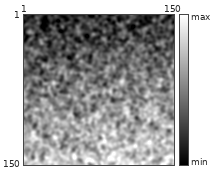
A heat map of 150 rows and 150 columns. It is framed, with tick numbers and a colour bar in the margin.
Stripes: none. Grain: blotchy. Slope: up to the bottom. Ninth with the lowest average: top left. Odd rows or columns: none.
